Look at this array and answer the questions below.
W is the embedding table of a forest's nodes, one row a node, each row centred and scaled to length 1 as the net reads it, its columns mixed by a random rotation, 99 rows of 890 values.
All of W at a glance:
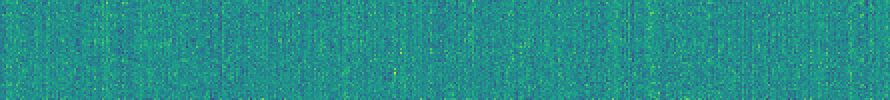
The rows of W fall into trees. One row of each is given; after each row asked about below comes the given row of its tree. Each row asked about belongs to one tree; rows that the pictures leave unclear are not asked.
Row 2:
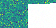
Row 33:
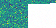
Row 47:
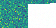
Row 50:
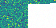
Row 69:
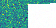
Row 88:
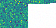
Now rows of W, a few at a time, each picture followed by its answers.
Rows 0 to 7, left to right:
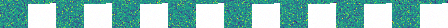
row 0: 2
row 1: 47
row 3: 2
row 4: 88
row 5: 2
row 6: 88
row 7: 47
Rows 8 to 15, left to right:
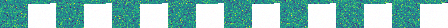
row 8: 33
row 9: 88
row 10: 50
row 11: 88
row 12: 33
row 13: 33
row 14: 2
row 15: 2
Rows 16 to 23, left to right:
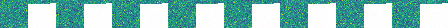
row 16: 69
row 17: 2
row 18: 2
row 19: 88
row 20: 47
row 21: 69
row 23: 88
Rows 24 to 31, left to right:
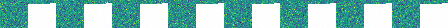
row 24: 88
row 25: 2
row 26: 2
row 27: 33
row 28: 2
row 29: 47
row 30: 88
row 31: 33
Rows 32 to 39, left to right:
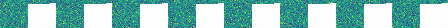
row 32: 88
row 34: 88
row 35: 33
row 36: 33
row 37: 2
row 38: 88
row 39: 88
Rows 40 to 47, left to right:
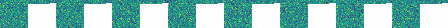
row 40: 88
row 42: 47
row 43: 88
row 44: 47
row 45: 88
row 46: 47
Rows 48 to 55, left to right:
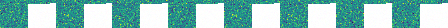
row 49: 33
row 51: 88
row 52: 33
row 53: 33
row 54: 2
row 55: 88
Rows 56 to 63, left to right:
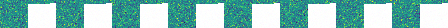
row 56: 47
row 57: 50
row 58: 2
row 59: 2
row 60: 2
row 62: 50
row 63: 69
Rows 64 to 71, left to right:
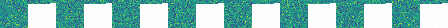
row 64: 33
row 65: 47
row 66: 33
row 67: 33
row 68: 88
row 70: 88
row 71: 33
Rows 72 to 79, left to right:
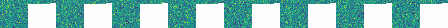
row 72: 69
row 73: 69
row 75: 69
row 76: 88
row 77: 69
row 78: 69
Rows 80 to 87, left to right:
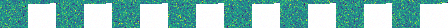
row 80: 47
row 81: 69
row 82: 33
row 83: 33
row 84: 2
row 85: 2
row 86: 47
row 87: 2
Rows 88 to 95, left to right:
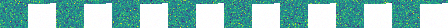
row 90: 33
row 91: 2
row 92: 33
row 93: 50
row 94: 2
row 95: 33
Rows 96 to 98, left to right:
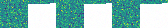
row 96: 33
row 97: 69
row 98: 50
